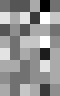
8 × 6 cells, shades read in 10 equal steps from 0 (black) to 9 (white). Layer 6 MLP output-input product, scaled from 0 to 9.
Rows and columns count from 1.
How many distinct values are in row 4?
5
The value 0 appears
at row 1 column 5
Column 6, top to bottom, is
4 7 4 5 6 6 6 5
